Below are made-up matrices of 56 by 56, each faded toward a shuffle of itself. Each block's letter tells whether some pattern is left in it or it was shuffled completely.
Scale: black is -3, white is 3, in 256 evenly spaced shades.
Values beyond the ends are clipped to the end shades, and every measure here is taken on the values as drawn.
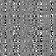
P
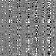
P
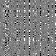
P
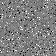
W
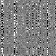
P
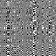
P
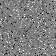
W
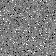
W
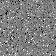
W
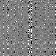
P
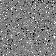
W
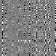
P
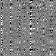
P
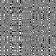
P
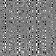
P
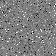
W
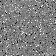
W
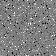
W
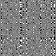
P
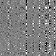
P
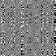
P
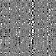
P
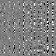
P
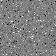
W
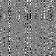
P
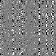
P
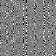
P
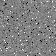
W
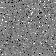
W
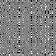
P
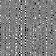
P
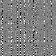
P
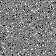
W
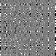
P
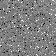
W
